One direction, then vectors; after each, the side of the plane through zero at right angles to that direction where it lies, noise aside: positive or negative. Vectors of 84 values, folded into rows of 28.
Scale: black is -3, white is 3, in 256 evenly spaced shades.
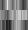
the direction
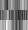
negative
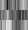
negative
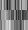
negative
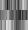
negative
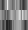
positive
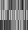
positive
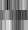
negative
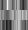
positive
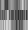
negative
